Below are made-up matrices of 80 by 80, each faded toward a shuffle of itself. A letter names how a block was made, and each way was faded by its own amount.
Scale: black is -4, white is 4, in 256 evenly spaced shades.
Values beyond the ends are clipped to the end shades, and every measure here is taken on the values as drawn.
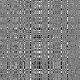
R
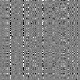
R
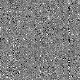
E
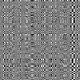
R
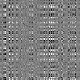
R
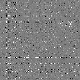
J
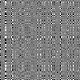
R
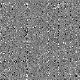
E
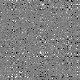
J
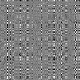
R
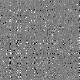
J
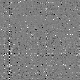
J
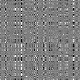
R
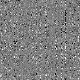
E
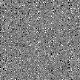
E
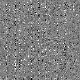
E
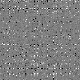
J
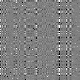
R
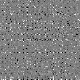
J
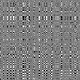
R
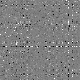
J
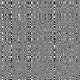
R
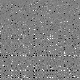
J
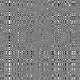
R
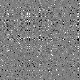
J
